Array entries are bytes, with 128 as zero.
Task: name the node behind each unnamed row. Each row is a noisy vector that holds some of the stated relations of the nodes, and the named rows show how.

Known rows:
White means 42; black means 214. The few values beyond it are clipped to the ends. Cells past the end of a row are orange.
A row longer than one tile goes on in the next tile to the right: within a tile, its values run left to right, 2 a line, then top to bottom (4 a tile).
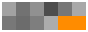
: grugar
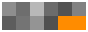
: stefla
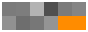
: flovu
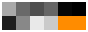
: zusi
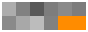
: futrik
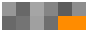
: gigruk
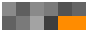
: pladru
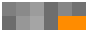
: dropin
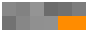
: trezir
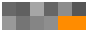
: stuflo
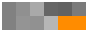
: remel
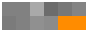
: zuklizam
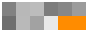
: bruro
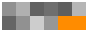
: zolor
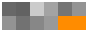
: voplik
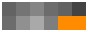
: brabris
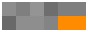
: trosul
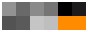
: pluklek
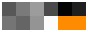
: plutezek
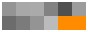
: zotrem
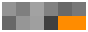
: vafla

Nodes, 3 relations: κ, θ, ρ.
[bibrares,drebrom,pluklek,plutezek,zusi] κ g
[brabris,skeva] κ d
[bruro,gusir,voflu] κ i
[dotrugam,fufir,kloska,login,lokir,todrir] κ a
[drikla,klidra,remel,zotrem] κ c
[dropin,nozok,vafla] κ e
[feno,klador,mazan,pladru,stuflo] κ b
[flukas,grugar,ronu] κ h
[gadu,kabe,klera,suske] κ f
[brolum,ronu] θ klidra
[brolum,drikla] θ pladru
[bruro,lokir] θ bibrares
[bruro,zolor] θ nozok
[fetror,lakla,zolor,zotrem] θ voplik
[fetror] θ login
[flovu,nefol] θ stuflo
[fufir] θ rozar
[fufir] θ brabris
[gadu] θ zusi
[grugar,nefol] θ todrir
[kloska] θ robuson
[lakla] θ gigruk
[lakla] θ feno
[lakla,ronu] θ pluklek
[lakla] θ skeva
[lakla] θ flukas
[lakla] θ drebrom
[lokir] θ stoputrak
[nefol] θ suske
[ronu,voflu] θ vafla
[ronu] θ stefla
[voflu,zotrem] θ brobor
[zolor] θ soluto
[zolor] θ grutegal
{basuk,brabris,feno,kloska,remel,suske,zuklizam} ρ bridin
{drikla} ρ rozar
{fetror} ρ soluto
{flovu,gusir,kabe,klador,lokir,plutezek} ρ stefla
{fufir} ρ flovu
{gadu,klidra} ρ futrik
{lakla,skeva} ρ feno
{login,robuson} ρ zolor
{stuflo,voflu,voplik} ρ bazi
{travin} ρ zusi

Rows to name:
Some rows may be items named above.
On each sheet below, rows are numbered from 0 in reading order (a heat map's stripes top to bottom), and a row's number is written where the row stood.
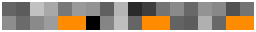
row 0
voplik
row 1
rozar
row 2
feno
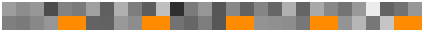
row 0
nefol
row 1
flukas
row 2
fufir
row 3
suske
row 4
gusir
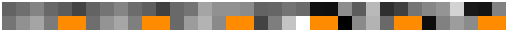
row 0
brabris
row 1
brabris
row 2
nozok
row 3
bibrares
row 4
rozar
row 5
drikla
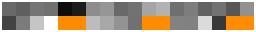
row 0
bibrares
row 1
gadu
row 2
login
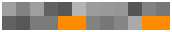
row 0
ronu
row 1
nefol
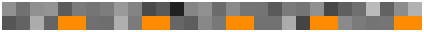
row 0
feno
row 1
skeva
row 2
lokir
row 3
todrir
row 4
kabe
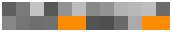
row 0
kabe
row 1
fetror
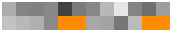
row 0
klidra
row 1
voflu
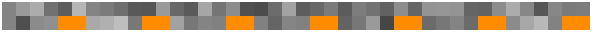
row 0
lakla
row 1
robuson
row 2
stuflo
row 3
klador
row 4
kloska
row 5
brolum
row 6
futrik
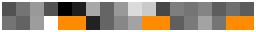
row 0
plutezek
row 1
soluto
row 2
mazan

